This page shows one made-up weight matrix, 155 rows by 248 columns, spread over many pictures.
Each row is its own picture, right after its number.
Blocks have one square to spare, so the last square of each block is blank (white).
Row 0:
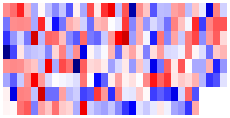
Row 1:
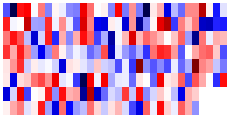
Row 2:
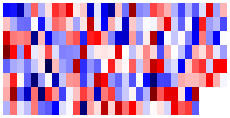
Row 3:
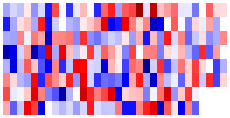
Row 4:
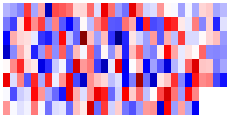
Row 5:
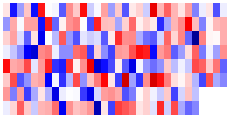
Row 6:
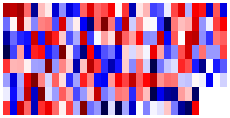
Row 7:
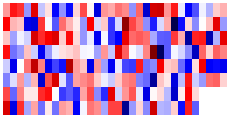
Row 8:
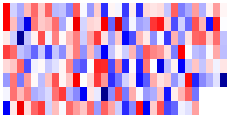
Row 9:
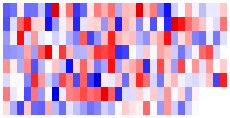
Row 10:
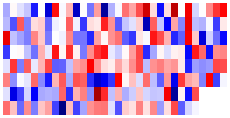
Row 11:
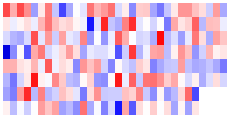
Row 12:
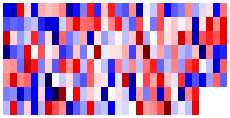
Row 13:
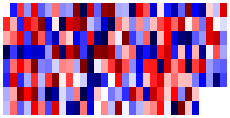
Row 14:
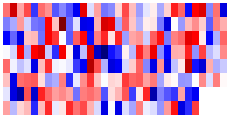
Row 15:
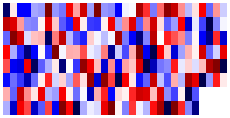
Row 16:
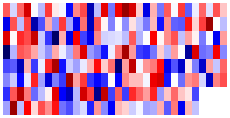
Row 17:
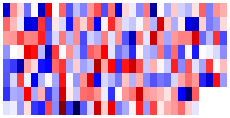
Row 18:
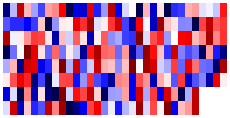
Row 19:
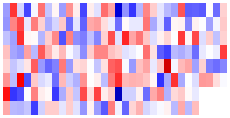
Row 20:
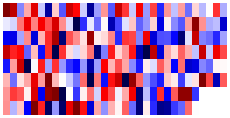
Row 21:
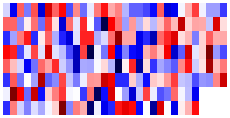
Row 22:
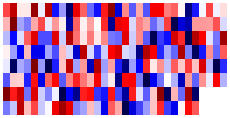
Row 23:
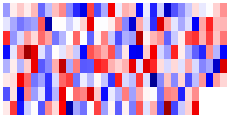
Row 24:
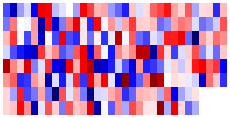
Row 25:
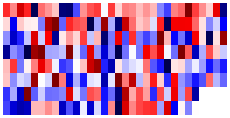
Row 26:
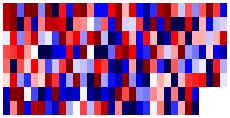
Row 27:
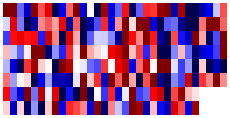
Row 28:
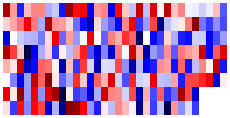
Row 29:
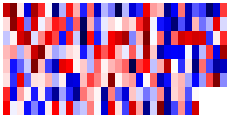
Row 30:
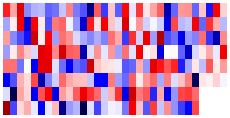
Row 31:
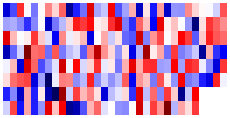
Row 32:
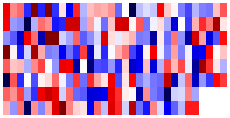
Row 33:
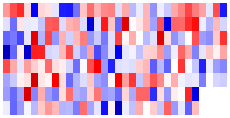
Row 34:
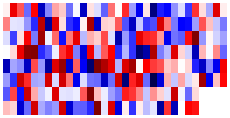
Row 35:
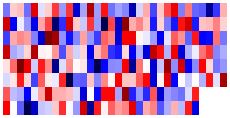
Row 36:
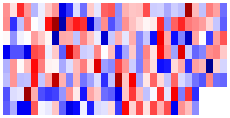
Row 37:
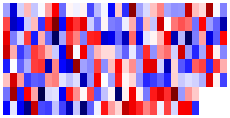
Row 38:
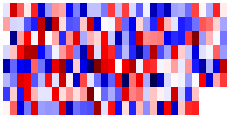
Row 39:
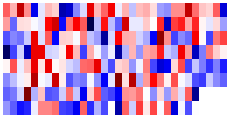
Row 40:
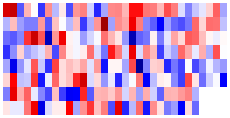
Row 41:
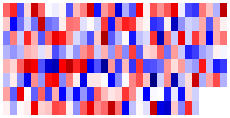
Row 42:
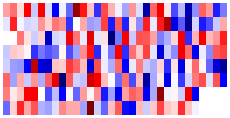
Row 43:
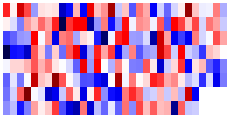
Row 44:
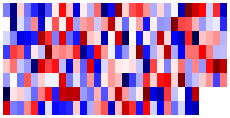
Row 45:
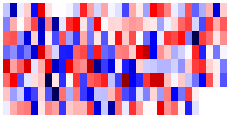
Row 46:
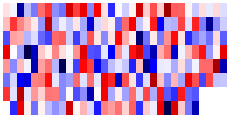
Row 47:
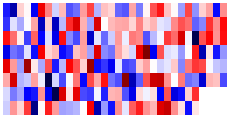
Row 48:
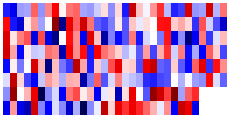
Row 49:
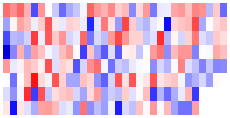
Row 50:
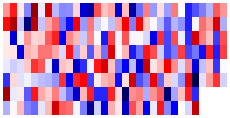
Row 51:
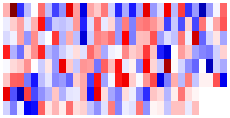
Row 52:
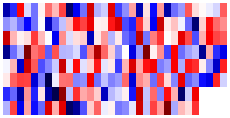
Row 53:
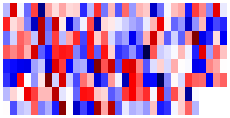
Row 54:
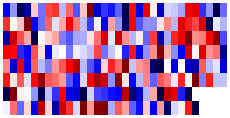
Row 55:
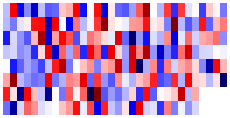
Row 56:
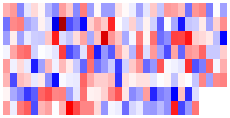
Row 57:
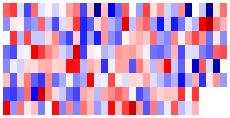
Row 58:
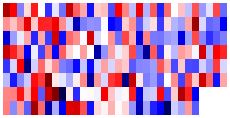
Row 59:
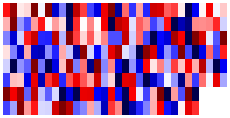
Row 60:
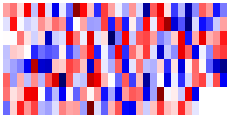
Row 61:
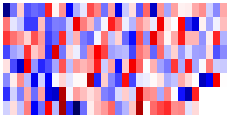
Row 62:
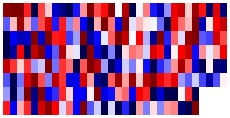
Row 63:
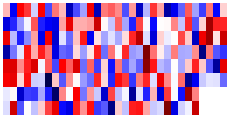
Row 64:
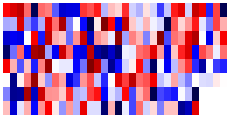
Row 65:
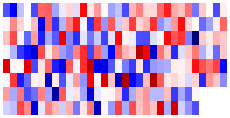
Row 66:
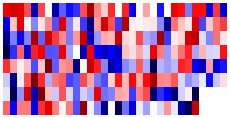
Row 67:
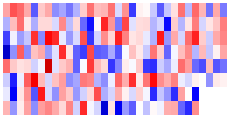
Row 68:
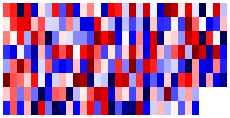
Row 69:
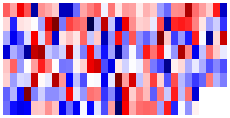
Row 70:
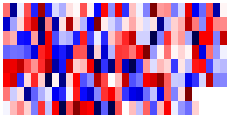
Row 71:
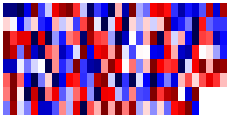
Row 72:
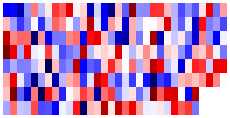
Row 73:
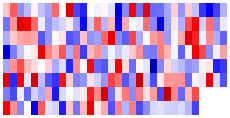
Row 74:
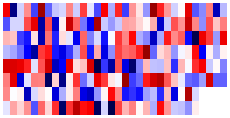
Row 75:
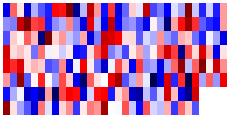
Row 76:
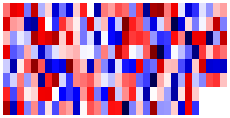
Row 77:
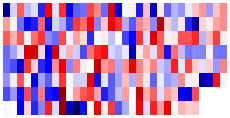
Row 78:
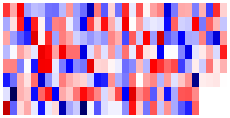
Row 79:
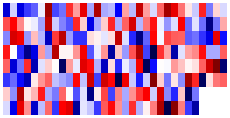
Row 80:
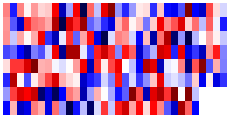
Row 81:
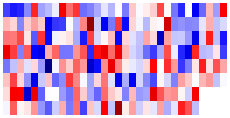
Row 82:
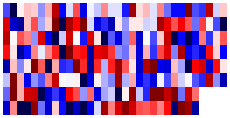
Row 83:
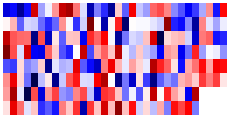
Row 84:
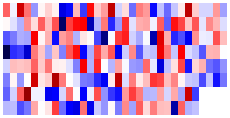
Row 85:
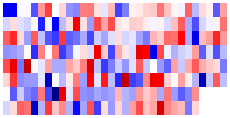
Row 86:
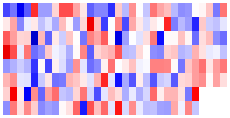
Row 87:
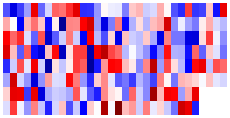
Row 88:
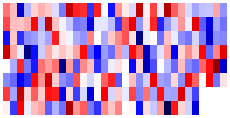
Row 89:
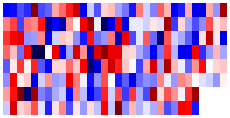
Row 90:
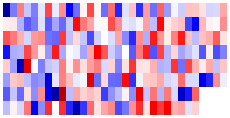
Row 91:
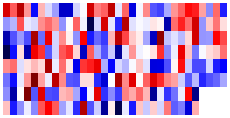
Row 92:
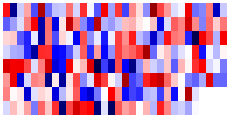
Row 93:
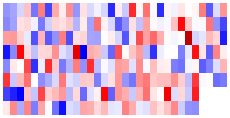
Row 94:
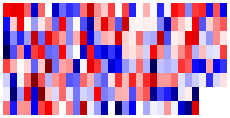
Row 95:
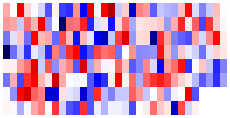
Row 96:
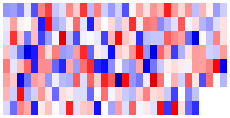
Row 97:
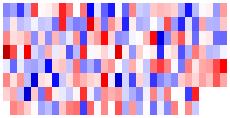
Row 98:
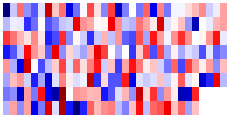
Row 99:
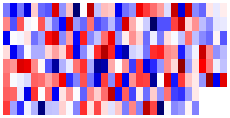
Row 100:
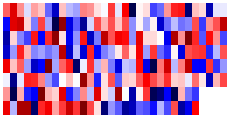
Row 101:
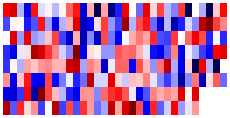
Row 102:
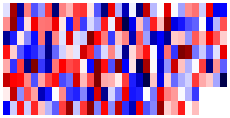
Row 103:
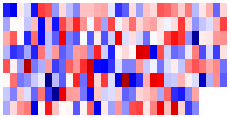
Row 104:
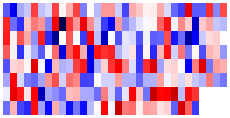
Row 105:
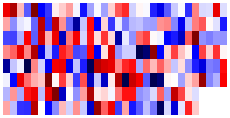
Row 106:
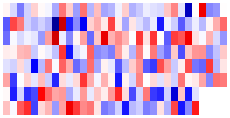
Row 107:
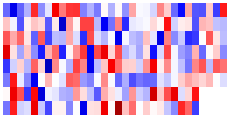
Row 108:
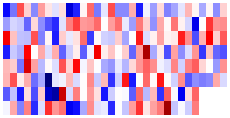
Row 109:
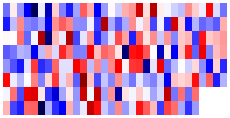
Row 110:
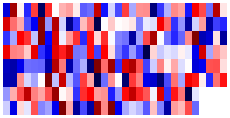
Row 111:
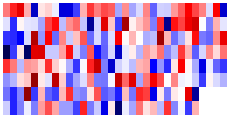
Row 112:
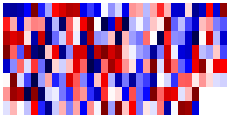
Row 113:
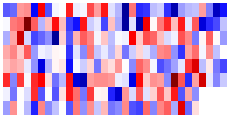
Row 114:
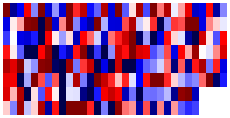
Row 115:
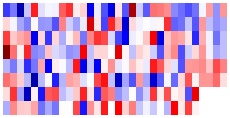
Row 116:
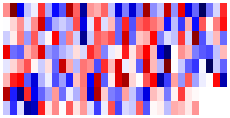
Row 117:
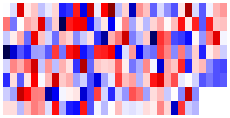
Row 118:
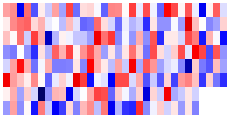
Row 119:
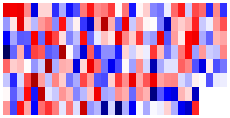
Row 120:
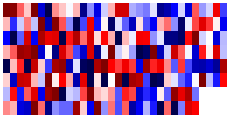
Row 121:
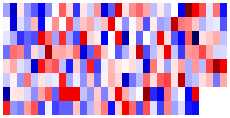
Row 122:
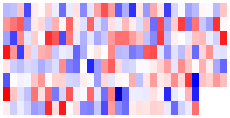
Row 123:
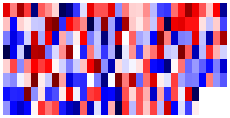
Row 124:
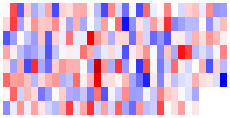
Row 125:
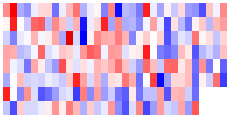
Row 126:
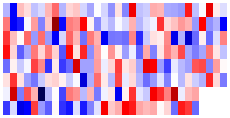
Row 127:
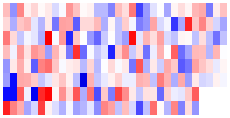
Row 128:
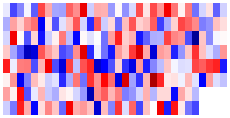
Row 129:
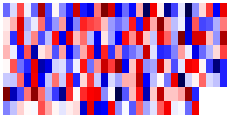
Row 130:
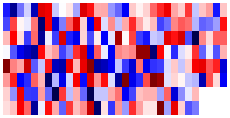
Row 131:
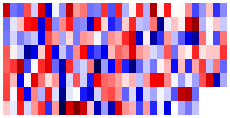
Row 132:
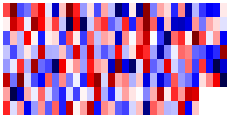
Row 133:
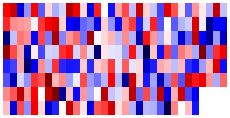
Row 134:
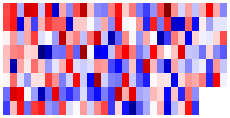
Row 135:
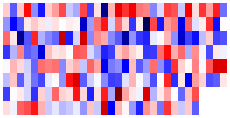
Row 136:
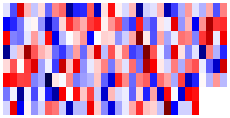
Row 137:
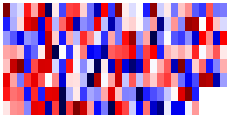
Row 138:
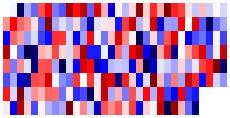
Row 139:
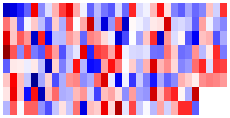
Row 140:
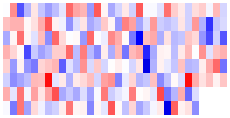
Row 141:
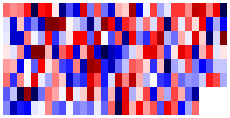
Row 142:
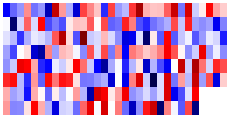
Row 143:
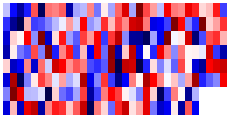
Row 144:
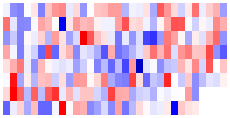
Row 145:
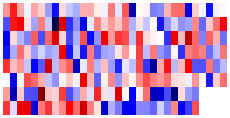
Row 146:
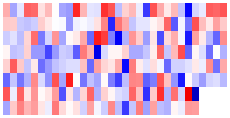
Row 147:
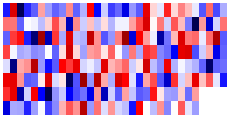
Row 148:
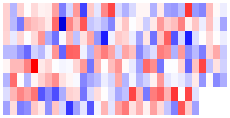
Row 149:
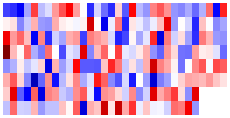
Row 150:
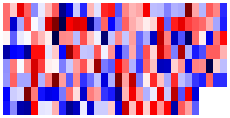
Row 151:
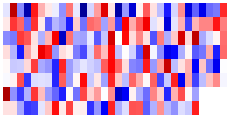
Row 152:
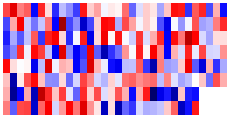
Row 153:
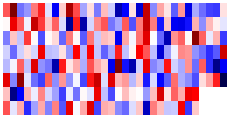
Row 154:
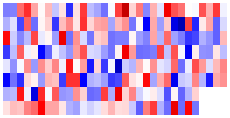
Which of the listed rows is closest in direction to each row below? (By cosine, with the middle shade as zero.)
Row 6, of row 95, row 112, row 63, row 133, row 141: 141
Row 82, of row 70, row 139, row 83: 139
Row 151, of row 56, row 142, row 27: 27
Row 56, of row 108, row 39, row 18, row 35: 35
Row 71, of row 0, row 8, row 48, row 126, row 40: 48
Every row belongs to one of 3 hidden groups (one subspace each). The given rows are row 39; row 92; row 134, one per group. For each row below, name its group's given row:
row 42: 134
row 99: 134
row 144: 134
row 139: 39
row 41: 134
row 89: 39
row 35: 134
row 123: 39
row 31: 92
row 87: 39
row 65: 92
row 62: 39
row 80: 39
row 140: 92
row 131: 92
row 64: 39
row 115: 39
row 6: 39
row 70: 92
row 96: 92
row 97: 39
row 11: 39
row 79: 92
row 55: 134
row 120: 92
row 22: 134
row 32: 134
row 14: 39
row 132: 134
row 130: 92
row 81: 39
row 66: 39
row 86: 39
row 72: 39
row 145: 39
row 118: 134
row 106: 39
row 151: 134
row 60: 134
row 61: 92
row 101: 134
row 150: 39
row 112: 39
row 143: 134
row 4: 134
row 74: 92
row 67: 39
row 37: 39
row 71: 39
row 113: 134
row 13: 39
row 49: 39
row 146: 134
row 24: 92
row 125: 134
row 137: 92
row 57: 134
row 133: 92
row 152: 39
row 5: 92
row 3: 134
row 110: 92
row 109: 134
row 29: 134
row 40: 134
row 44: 134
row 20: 92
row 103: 92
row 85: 92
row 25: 39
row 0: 39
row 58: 92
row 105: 92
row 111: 39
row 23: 92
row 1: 134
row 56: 39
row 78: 134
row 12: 92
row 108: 92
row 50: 134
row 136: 92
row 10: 134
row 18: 92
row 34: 92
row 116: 134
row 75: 134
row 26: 134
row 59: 134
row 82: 39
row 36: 39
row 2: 39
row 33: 39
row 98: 92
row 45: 92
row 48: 39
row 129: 134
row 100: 39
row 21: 134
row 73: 134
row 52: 92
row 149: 39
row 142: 134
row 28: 92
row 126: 39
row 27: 134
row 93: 134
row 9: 134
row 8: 134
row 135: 134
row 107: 39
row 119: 39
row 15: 92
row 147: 134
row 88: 92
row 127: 134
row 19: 134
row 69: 39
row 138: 92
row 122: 134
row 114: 92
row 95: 39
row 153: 134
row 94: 39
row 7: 134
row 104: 39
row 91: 39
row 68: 134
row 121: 134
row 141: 39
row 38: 92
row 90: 92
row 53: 92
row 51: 134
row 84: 39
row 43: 39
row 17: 92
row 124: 134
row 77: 92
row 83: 39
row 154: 134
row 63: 92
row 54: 134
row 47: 92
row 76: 134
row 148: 39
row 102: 134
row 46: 92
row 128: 92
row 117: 39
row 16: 134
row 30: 134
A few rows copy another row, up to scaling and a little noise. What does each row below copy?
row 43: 84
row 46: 138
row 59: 22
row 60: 42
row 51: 116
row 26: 134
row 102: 124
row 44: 121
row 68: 118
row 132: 153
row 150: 36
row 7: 76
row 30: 78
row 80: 148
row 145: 100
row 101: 57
